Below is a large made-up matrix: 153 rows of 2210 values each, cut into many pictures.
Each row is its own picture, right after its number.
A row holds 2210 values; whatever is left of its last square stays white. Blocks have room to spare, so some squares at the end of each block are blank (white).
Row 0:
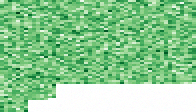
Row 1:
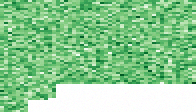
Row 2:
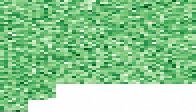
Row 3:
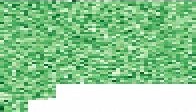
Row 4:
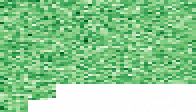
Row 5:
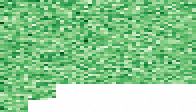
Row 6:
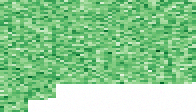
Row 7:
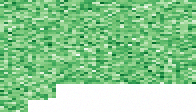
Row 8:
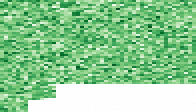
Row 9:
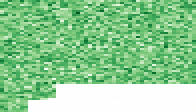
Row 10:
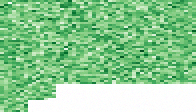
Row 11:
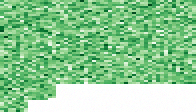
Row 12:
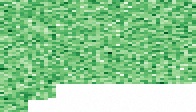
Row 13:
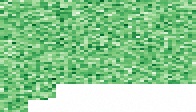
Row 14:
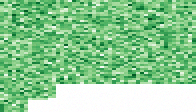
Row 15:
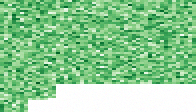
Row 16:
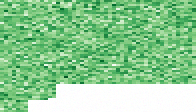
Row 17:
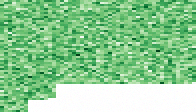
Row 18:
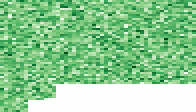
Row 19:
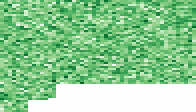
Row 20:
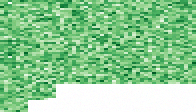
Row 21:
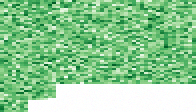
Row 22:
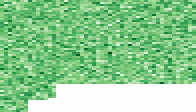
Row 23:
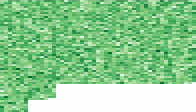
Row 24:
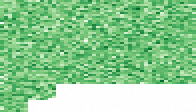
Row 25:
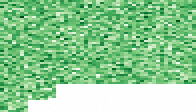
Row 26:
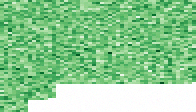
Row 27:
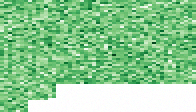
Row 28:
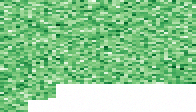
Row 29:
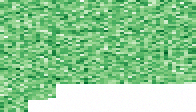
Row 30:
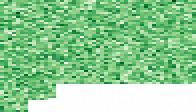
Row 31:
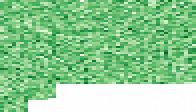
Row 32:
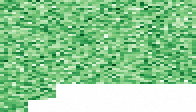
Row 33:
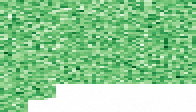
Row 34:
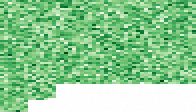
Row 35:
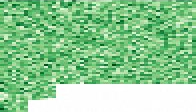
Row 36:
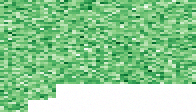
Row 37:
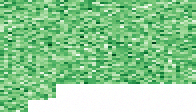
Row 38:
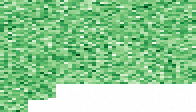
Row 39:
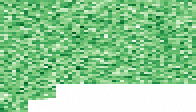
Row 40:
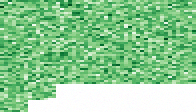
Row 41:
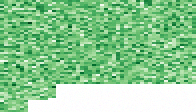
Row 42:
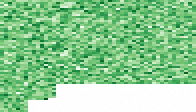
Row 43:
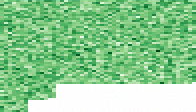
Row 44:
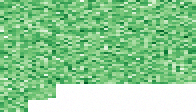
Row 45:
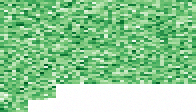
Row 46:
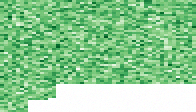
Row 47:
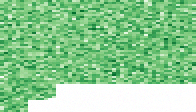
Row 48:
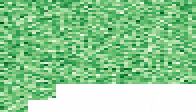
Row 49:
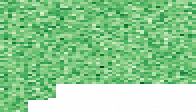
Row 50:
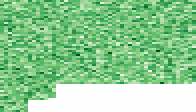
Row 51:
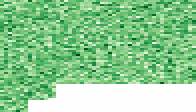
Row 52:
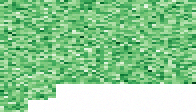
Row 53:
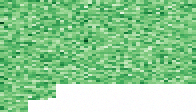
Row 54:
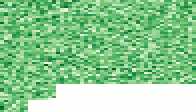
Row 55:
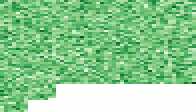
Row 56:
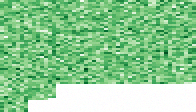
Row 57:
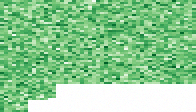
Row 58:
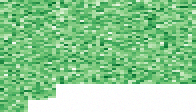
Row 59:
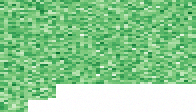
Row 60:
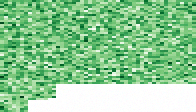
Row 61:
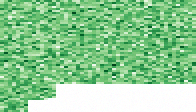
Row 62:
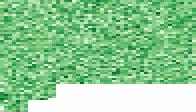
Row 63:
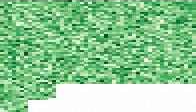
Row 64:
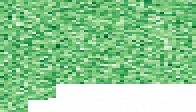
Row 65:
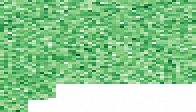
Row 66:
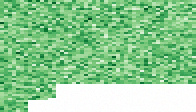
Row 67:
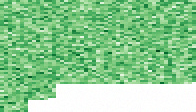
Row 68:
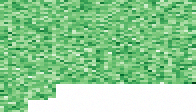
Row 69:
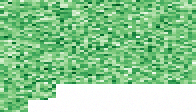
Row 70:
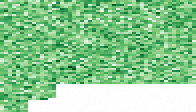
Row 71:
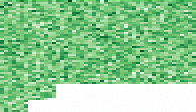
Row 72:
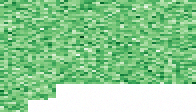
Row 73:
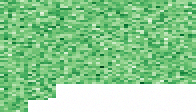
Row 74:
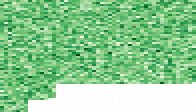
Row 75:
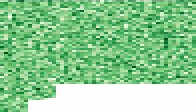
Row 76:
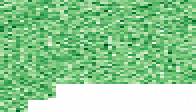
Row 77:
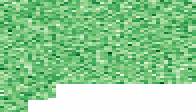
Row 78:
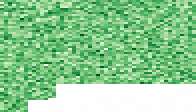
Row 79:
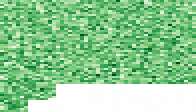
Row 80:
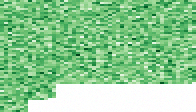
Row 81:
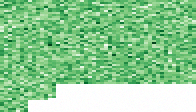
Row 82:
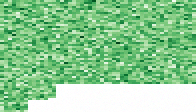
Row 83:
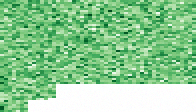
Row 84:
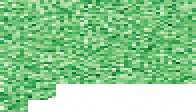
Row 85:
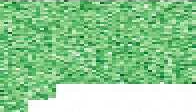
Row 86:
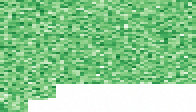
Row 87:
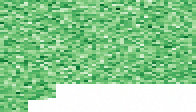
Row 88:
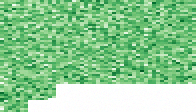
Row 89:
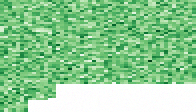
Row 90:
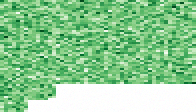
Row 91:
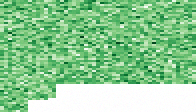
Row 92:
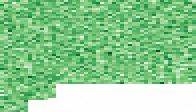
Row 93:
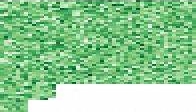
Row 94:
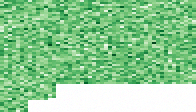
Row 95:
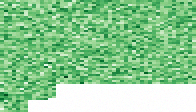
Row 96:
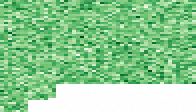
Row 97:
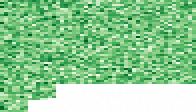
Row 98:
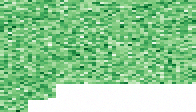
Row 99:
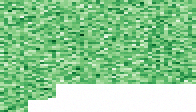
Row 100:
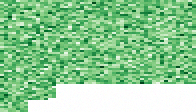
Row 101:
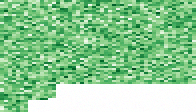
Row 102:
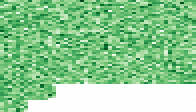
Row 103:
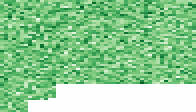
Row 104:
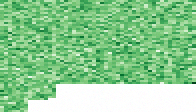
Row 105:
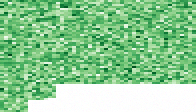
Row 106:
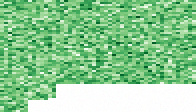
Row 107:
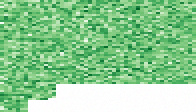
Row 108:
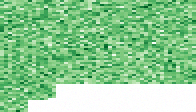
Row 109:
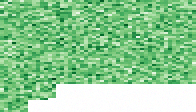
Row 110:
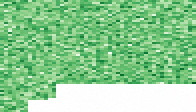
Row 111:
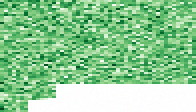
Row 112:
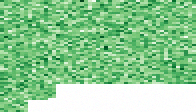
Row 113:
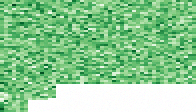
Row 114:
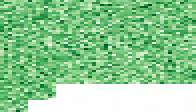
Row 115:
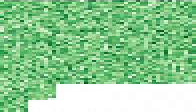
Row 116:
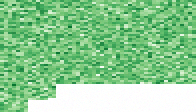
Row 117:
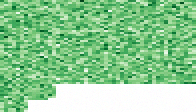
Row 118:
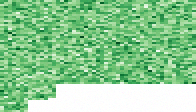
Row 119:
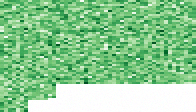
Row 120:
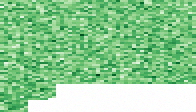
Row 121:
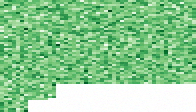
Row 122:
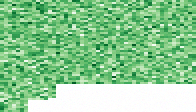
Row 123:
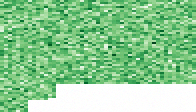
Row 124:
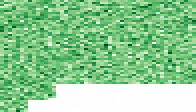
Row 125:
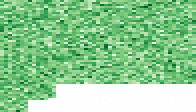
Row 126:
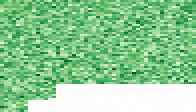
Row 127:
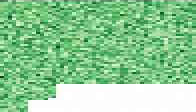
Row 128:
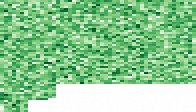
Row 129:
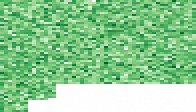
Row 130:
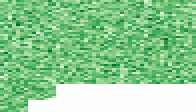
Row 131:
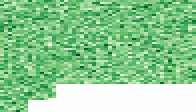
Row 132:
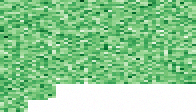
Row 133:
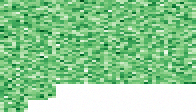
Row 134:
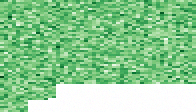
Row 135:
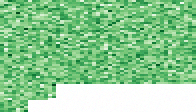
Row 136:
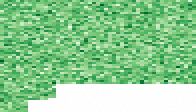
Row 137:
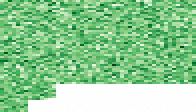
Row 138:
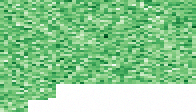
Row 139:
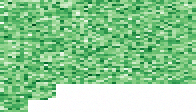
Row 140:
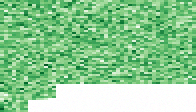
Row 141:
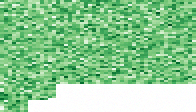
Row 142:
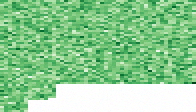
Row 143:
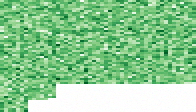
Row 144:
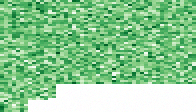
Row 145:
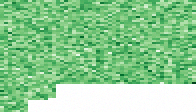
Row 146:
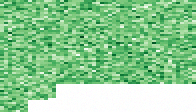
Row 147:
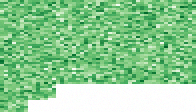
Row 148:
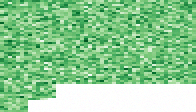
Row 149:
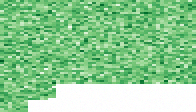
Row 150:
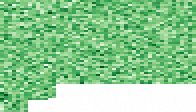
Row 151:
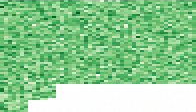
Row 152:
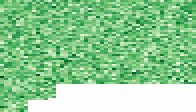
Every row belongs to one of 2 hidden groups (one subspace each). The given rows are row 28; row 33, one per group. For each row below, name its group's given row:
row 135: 28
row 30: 28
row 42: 33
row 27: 28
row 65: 28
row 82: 28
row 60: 33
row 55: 28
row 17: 28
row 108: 28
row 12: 28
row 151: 33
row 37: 28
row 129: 28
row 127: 33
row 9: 33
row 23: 28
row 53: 33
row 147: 33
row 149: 33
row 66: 33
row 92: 28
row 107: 33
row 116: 33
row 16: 33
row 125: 28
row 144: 33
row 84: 33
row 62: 33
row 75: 33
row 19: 33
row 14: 33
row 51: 28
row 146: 28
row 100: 33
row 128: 33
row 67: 28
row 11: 28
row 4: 33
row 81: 28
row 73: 33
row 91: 28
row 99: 33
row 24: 33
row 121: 28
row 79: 33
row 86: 33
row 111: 33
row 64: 33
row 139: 33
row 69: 33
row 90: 28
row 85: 28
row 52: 28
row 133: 28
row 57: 28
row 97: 33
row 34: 33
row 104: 28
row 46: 33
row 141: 33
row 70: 33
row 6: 28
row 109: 33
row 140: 33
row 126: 33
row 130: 33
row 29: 28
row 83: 33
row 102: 28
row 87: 33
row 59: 33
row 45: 33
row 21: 33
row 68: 28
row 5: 33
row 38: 28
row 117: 28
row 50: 28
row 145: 28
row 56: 28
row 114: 28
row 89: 28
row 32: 33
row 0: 28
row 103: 33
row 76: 28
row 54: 33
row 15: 33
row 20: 33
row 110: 28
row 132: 28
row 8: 33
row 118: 28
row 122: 33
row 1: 28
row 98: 28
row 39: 33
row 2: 28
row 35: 33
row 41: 33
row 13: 33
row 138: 33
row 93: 33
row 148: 33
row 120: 33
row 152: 33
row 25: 33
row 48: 33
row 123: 28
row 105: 33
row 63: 33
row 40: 33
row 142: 28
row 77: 28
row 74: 28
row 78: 33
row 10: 33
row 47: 33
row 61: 33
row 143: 28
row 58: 33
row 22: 28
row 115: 28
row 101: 33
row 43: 28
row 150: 33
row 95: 33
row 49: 33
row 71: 33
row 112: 28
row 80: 28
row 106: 28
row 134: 33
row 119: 28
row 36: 28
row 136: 33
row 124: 28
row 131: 28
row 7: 28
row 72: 28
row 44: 28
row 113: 33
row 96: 28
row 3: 33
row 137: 33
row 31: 28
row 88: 33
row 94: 28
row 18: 33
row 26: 28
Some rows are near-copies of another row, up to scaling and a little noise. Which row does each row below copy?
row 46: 64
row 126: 152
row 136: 149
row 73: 49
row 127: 134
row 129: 57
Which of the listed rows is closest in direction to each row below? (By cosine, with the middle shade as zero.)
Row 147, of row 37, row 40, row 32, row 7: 40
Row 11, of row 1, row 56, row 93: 93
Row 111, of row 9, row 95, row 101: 9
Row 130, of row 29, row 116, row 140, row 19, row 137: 137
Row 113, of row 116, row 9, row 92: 116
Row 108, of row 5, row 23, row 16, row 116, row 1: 23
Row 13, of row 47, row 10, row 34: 47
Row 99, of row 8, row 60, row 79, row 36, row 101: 79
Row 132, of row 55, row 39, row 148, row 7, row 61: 55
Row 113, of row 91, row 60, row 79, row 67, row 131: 60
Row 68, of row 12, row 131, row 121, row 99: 99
